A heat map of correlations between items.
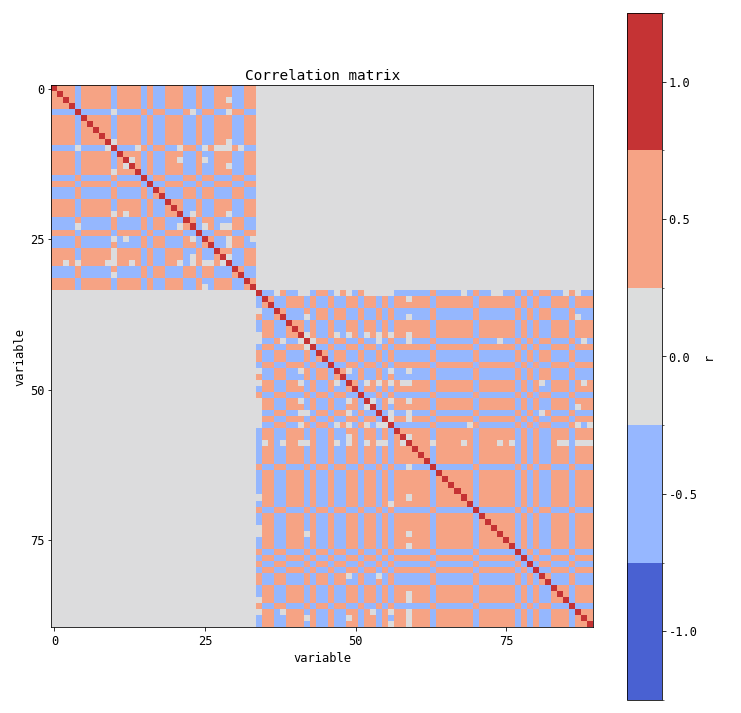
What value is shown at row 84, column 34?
-0.5
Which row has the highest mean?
41
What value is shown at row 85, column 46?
0.5
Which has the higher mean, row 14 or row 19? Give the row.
14
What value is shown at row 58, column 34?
-0.5
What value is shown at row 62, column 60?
0.5
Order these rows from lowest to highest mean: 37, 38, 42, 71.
37, 38, 42, 71
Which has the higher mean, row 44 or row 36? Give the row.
36
